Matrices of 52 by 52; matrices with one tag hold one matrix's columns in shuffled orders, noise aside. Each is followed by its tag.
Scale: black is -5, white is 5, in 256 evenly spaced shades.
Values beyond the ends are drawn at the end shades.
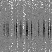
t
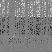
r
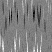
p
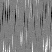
p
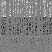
r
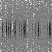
t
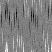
p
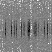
t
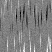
p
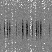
t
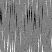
p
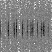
t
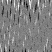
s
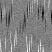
p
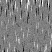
s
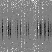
t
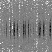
t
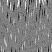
s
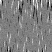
s
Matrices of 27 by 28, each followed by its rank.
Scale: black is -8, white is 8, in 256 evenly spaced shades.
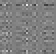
two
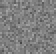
full rank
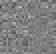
five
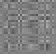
two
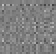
three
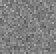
full rank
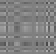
one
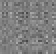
three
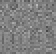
five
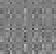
two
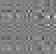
two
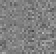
five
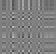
one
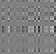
one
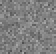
full rank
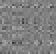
three
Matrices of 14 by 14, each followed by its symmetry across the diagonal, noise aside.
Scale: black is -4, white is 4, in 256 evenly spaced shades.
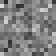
antisymmetric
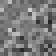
symmetric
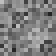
symmetric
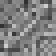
symmetric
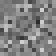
symmetric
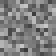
neither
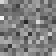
neither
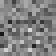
neither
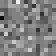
antisymmetric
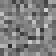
antisymmetric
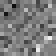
symmetric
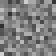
antisymmetric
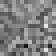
antisymmetric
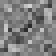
symmetric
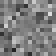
antisymmetric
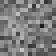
neither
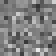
neither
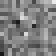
antisymmetric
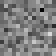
neither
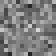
neither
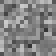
symmetric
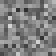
antisymmetric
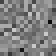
symmetric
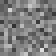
neither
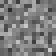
symmetric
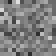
neither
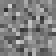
antisymmetric
